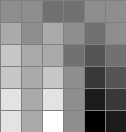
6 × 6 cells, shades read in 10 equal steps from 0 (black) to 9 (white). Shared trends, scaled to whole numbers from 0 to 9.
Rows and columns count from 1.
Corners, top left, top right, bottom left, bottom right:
5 5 8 1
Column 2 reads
5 5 6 6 6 6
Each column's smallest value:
5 5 4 4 0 1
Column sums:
41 34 40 28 15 20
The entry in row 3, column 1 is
7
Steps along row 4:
down up down down up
